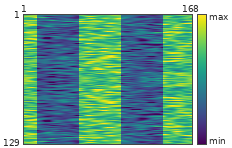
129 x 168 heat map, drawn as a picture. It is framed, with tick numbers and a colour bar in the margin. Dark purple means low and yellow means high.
No overall slope runs across the table. It is mirror symmetric from top to bottom. Upright stripes repeat 2 times across the table.
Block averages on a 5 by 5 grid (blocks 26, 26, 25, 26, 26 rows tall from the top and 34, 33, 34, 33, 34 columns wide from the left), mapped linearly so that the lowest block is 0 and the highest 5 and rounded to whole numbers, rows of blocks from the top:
2 2 5 0 4
2 2 5 0 4
2 2 5 0 4
2 2 5 0 4
2 2 5 0 4
